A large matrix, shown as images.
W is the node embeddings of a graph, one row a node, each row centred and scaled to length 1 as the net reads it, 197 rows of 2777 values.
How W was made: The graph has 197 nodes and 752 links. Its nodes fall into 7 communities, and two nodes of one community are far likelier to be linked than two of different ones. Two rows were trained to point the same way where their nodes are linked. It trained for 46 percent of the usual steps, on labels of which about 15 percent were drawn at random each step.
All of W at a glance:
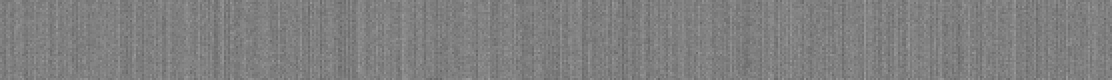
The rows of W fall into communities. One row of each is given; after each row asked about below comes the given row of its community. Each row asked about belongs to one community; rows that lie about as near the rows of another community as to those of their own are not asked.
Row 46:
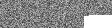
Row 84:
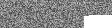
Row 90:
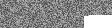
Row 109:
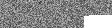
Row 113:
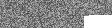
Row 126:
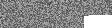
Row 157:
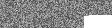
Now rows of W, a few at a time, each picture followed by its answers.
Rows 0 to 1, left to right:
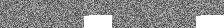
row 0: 113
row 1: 113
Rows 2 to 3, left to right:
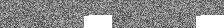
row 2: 46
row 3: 157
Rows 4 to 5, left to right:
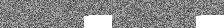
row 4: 113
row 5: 113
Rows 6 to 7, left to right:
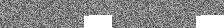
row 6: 109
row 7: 157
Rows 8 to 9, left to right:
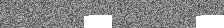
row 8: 113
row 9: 113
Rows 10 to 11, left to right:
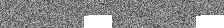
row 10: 113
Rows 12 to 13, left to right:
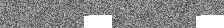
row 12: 109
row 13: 90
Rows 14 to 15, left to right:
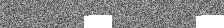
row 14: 84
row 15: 113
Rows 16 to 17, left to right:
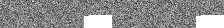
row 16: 90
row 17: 109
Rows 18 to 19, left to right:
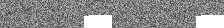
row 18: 84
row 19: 84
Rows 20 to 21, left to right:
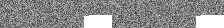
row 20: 126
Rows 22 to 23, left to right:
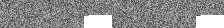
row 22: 113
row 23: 90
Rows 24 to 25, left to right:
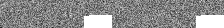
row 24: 84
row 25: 84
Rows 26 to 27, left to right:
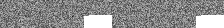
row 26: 46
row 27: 126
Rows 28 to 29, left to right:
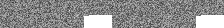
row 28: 126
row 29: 46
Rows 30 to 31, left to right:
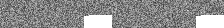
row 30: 113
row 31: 113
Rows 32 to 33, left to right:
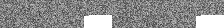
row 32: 90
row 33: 90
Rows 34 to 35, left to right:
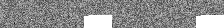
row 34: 126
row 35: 113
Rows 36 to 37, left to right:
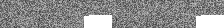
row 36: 46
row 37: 126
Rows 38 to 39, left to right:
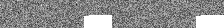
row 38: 109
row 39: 157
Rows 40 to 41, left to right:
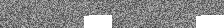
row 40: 84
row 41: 46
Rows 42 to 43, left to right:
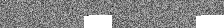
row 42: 113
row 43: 126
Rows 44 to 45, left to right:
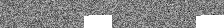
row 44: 157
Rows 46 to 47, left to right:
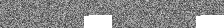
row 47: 84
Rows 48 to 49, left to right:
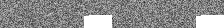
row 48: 113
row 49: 46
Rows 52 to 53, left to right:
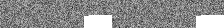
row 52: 90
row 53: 84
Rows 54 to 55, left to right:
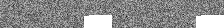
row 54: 90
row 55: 46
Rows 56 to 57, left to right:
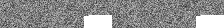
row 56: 90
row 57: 90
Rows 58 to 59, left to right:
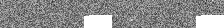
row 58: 113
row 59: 84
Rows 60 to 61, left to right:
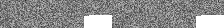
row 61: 46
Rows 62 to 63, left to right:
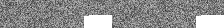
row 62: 157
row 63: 46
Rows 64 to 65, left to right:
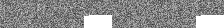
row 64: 157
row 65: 157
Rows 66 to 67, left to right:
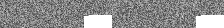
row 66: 113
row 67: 84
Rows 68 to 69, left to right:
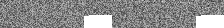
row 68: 126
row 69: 84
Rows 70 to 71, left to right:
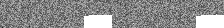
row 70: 84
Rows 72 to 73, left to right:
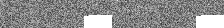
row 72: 109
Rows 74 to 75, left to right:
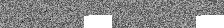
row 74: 157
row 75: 157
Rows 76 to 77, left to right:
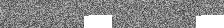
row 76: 126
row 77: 109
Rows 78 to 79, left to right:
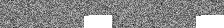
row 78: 90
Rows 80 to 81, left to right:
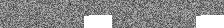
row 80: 126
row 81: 90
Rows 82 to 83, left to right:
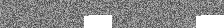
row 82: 109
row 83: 157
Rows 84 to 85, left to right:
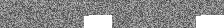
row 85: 46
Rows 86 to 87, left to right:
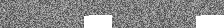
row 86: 126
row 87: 84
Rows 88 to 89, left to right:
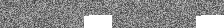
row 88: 157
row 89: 84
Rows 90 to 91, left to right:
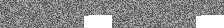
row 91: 46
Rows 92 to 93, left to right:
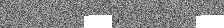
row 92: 126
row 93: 157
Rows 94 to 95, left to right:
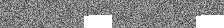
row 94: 109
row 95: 113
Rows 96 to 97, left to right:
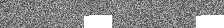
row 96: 46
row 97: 113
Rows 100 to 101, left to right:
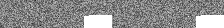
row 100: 126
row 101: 113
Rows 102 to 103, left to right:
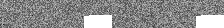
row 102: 46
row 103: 90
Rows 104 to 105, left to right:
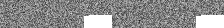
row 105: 84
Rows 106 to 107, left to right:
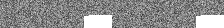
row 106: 90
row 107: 126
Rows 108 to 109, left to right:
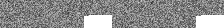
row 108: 46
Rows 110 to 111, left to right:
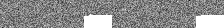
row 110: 113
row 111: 113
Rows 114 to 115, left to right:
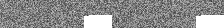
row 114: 113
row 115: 157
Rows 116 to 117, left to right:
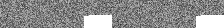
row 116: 109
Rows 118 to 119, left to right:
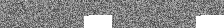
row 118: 84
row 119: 157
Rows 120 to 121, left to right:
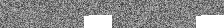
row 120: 109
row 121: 46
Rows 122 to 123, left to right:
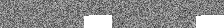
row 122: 157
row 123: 46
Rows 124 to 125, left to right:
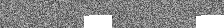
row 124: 109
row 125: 126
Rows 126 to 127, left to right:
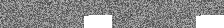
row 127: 157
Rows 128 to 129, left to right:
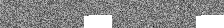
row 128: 109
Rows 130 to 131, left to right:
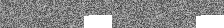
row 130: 157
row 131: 113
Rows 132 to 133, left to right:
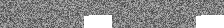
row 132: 157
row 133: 157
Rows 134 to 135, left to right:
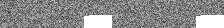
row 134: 157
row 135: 126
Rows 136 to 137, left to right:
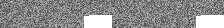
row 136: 46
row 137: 126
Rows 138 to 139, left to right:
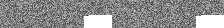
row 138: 126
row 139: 109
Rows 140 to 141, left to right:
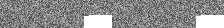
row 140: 90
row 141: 84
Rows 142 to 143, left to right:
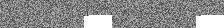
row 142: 113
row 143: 84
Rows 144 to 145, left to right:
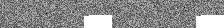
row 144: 126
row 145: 90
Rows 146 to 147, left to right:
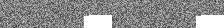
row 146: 84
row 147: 84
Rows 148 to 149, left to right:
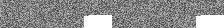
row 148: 109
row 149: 157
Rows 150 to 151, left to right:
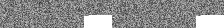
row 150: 126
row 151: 84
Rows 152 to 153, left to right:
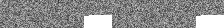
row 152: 90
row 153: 90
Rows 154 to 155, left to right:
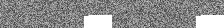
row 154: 126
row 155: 84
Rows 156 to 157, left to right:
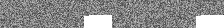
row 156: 84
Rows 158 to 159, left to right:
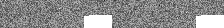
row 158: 46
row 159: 46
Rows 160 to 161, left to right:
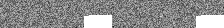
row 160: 126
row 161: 113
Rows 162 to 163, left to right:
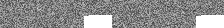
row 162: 157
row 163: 126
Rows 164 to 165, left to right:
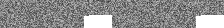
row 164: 84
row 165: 84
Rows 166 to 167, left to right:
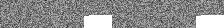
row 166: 46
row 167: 126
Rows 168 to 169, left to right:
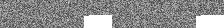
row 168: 109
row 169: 126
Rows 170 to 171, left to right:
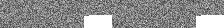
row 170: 46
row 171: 109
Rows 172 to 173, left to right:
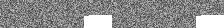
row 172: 90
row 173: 113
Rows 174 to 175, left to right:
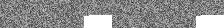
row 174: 109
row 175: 90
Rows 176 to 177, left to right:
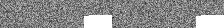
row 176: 126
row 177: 84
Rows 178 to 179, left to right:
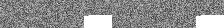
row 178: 157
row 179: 84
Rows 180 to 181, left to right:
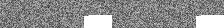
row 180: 157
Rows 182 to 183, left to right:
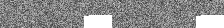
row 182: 126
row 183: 46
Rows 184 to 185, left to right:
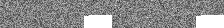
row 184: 157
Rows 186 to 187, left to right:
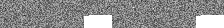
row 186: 46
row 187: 157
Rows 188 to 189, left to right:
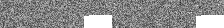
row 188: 157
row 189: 109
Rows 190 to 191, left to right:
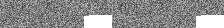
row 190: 113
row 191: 113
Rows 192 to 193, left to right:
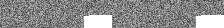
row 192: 113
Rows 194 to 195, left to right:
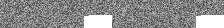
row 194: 46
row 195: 113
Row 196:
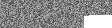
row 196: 157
